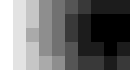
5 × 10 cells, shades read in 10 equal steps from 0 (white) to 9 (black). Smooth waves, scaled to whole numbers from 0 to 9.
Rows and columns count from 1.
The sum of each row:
49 54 55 51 45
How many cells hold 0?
5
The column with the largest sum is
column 9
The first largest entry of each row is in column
8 8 8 9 9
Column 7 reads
7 8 8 8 7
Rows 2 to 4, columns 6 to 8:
7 8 9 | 7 8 9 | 6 8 8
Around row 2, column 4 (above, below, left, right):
4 4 2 5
